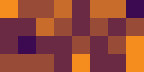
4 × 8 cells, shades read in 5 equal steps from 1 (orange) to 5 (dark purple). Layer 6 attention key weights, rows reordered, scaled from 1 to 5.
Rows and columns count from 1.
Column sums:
12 15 12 13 12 13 13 10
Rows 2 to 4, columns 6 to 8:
3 4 3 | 4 3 1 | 4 4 1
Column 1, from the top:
1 4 4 3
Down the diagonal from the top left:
1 4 4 4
